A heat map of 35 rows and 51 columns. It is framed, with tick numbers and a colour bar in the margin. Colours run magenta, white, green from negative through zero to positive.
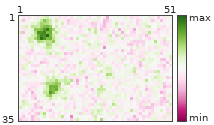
Histogram: skewed, a long tail of high values. Ninth with the highest average: top left. Mirror symmetry: none. Bumps: two. Average level on the scale: 50%.
